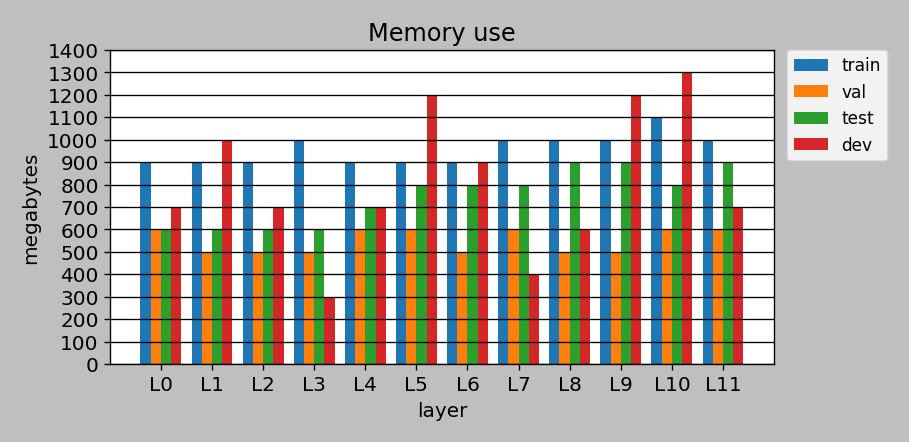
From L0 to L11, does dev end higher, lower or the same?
the same
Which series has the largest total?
train
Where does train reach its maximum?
L10
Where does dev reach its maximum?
L10
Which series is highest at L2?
train
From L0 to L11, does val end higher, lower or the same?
the same
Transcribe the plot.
Title: Memory use
x-axis: layer, ticks L0 L1 L2 L3 L4 L5 L6 L7 L8 L9 L10 L11
y-axis: megabytes, ticks 0 100 200 300 400 500 600 700 800 900 1000 1100 1200 1300 1400
Legend: train, val, test, dev
Values:
train: 900 900 900 1000 900 900 900 1000 1000 1000 1100 1000
val: 600 500 500 500 600 600 500 600 500 500 600 600
test: 600 600 600 600 700 800 800 800 900 900 800 900
dev: 700 1000 700 300 700 1200 900 400 600 1200 1300 700
